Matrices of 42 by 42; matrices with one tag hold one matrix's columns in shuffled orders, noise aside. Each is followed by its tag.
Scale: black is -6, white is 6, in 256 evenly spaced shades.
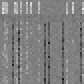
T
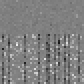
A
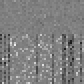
A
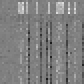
T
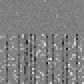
A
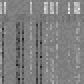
T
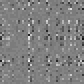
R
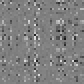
R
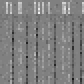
T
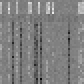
T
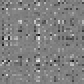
R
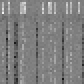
T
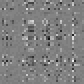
R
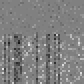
A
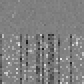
A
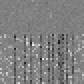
A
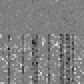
A
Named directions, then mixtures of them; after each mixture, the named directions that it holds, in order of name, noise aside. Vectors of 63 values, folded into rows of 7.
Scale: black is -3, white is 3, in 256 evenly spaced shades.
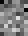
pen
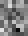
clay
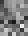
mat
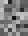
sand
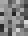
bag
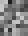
bag, sand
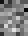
pen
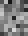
pen, sand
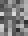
bag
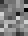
clay, pen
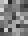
bag, sand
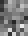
mat, sand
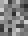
bag, sand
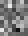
clay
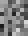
bag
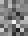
clay, mat
